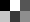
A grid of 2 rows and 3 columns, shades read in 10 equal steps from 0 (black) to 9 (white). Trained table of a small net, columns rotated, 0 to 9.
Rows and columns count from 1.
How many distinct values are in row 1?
3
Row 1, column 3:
3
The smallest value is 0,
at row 1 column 1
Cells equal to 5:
1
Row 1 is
0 9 3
